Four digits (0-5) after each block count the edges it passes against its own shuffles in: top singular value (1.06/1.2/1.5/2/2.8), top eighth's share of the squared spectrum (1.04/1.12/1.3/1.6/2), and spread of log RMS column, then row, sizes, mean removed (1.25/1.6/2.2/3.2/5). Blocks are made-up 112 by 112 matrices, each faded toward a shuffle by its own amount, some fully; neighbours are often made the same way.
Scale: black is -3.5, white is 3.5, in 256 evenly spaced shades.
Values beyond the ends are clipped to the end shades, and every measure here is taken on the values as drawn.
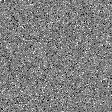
0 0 0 0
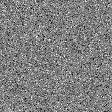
2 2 0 0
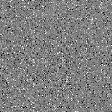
4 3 1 2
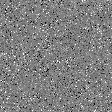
1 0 0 0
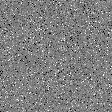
2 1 0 0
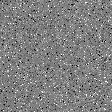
2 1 0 0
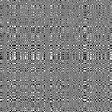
5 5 4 4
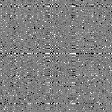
5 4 2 3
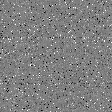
2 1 0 0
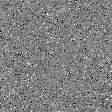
0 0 0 0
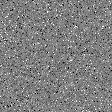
0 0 0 0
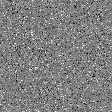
0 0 0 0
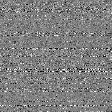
2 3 0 4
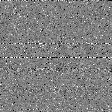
3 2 0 3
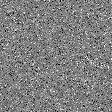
0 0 0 0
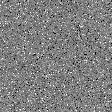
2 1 0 0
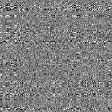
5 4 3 4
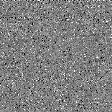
3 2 0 1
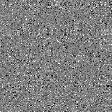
3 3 1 2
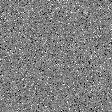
2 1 0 0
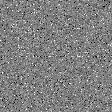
2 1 0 0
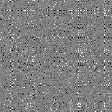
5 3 2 2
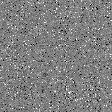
3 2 1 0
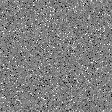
2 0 0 0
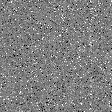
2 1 0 0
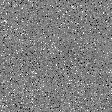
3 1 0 0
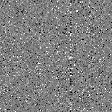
4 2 2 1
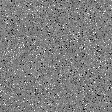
1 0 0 0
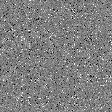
3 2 1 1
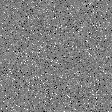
2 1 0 0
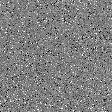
2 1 0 0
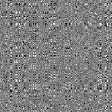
5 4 4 3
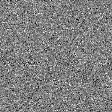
1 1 0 2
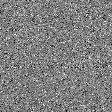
1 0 0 2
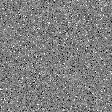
3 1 0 0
